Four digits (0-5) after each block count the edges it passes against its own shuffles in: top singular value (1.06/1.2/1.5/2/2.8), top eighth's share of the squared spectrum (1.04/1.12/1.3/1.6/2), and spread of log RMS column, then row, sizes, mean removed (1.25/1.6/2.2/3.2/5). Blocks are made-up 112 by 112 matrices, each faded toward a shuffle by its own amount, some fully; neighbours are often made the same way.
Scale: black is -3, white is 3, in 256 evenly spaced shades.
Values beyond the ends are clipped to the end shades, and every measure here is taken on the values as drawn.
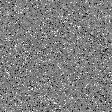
0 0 0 0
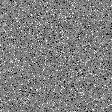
0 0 0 0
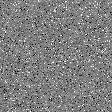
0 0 0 0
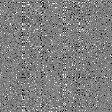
4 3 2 2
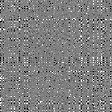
5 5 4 3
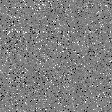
3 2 1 1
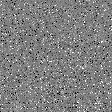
2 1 0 0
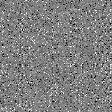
4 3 2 1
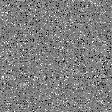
4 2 1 1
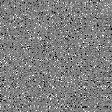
4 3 1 2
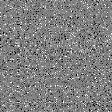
4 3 1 2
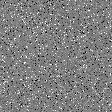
0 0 0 0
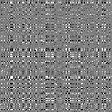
5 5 4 4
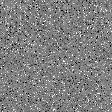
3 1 0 0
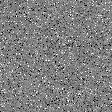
2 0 0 0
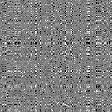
5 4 4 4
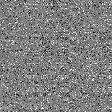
4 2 1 1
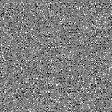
4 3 2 2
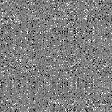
4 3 2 2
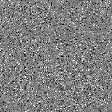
4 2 1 1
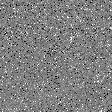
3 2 0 1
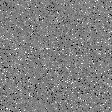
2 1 0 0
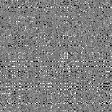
4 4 2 3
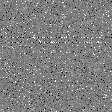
3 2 0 1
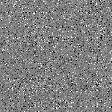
3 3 1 2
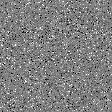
2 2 0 1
